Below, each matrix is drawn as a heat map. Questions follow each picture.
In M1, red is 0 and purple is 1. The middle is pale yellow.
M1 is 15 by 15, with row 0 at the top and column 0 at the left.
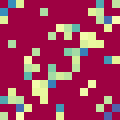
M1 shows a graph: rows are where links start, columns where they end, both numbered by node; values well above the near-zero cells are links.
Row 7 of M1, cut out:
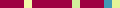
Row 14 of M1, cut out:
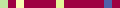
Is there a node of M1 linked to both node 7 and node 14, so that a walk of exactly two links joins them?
yes
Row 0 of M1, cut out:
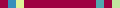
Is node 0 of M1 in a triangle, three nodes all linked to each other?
yes
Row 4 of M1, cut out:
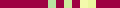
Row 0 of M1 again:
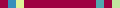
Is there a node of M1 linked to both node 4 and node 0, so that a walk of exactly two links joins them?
no
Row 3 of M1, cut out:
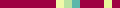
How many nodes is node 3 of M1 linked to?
4
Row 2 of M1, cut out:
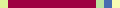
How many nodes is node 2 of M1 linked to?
4
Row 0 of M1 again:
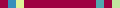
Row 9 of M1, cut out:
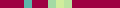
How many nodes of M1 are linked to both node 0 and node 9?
0
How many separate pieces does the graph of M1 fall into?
1
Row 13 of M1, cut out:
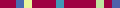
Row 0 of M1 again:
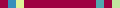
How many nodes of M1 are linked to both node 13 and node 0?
3
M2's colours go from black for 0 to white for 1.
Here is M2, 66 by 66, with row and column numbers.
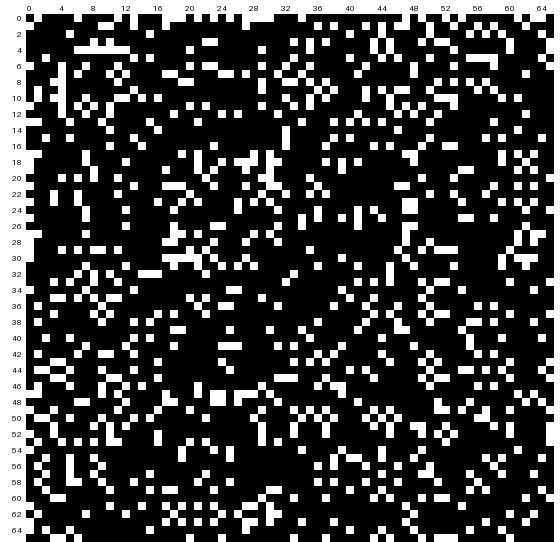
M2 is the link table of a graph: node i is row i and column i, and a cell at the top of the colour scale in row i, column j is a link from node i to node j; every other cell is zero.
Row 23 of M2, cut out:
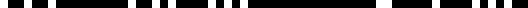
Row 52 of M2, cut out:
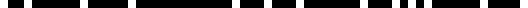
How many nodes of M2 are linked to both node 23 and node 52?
3
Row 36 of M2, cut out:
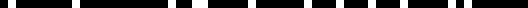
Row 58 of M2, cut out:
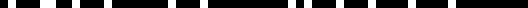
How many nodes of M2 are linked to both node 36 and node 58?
8
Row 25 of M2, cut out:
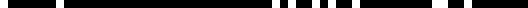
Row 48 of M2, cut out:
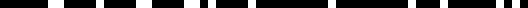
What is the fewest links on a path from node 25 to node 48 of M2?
2
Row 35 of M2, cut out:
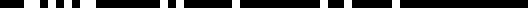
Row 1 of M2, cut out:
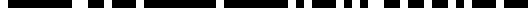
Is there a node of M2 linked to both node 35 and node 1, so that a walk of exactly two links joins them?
yes
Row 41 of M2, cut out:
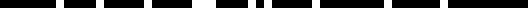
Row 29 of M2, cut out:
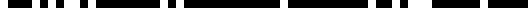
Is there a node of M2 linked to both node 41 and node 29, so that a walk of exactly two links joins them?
no
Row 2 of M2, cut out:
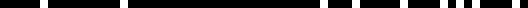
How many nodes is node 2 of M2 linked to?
9
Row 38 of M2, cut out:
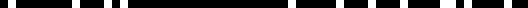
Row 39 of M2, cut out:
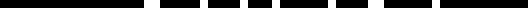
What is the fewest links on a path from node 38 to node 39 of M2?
2
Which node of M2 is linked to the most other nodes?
node 0
